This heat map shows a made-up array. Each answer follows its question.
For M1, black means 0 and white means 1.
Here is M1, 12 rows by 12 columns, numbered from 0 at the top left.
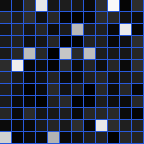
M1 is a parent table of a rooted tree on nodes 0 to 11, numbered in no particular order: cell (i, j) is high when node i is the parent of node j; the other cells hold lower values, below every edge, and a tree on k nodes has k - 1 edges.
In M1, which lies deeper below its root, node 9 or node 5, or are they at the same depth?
the same depth
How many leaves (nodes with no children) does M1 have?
6
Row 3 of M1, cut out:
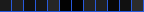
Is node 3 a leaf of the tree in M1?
yes
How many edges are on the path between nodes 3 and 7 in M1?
4
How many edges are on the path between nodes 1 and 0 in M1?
4
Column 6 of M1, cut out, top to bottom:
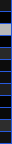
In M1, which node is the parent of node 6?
2
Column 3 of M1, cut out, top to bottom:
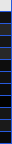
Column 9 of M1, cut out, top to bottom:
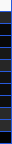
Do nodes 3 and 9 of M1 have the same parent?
yes
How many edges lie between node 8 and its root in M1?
4
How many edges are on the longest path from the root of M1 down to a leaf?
4
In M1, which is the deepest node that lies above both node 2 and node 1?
4
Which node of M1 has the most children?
4
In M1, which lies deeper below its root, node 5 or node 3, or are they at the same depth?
the same depth
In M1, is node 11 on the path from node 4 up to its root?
yes
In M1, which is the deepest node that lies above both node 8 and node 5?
4
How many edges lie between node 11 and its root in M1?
0
